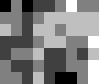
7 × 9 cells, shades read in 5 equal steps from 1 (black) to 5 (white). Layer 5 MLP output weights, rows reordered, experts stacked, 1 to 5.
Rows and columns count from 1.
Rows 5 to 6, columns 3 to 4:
3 4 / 2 3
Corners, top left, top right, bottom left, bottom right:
1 3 3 5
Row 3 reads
4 3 2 4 4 3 4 4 4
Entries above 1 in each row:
7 9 9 9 9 9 7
